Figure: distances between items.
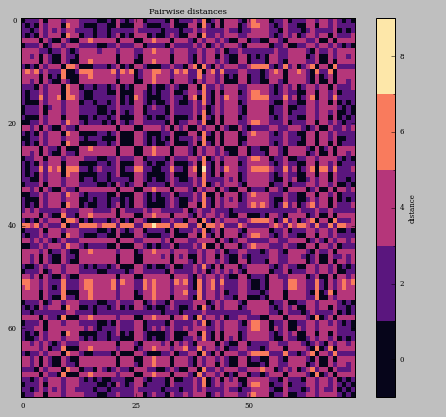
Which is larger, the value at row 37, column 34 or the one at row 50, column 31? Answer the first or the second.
the second
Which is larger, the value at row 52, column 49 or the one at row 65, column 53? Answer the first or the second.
the second
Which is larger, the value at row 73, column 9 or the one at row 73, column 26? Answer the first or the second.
the second
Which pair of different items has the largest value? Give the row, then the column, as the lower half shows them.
40, 29
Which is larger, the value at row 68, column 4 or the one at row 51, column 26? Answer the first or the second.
the first
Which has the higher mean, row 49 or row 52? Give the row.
52
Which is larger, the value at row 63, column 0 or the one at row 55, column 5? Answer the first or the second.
the first
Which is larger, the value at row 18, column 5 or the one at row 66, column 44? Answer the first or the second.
the second
